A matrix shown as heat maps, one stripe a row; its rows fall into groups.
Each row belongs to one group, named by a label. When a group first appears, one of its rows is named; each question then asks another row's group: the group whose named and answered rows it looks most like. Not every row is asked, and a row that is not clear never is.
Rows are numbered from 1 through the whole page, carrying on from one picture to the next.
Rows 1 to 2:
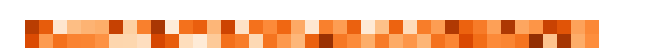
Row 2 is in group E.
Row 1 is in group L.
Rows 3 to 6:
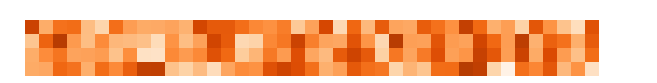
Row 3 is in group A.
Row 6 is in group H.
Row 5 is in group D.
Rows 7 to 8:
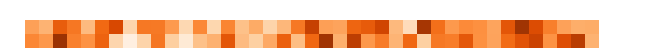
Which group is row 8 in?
E
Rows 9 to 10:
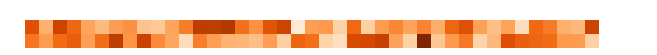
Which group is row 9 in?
A
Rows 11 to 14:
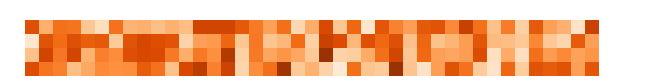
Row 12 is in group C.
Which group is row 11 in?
A
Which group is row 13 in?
C
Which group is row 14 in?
L
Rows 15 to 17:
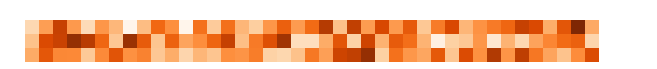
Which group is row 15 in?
E
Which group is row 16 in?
C
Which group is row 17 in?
D
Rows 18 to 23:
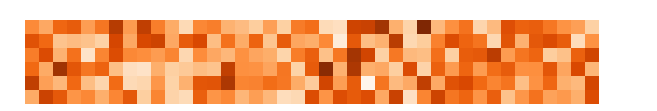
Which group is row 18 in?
H
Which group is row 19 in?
L
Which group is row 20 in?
D
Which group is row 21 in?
E
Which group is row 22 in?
A
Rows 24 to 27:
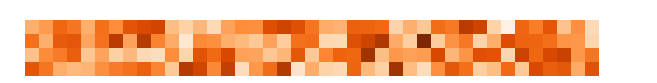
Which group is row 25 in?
H
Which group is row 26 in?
D
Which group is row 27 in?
L
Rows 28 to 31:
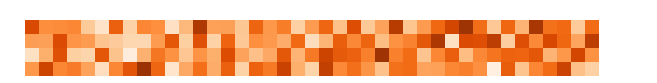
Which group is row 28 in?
L
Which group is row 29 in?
D
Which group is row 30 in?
E
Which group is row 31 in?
L
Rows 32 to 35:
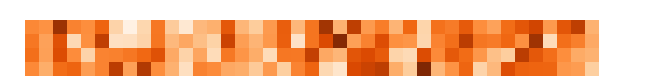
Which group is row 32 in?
E
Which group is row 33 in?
E
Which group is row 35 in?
H
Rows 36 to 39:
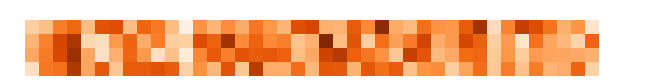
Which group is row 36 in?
H
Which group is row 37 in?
A
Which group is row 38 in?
A
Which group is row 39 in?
C
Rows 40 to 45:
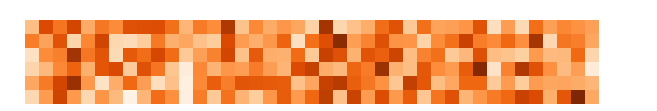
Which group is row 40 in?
C
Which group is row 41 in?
E
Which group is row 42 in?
C
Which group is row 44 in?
A
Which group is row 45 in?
E
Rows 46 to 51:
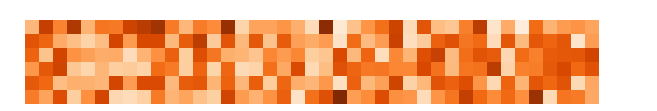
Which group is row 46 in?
C
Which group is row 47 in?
L
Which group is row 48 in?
D
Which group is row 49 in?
D
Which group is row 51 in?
E
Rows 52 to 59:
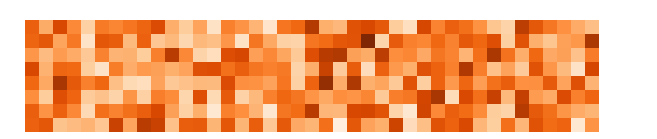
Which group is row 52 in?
H
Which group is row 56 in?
E
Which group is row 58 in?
H
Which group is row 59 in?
L
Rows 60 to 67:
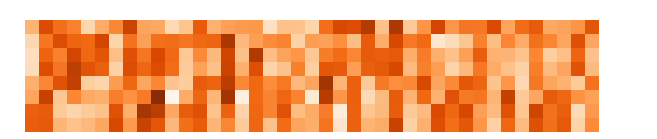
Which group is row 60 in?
D
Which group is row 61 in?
C
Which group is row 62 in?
C
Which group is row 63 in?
C
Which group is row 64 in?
A
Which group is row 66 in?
L
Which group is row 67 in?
L
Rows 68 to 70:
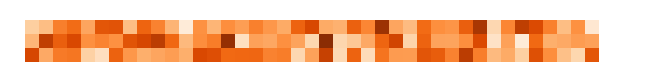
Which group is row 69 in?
C
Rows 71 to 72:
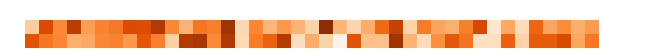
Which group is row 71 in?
C
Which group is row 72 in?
L
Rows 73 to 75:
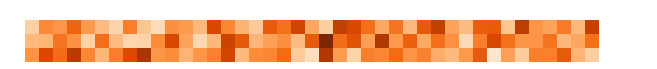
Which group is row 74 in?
E
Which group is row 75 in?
C
